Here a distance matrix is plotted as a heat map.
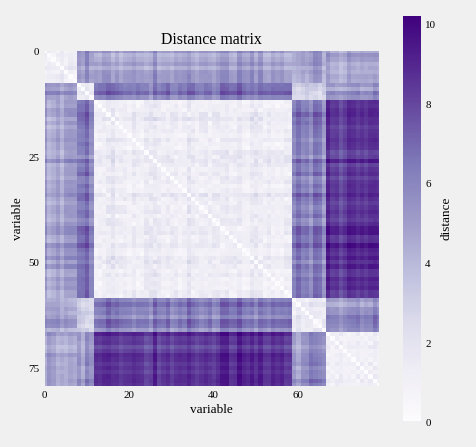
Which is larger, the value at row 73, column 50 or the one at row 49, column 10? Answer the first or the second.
the first
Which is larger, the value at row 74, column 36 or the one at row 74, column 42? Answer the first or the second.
the second
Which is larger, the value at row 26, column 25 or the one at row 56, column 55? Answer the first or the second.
the first
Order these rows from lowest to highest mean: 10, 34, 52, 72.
52, 34, 10, 72
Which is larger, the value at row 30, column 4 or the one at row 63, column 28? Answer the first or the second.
the second
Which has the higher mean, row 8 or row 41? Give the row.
8
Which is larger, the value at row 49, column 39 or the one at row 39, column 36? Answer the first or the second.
the first
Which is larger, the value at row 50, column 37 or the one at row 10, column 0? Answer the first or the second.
the second
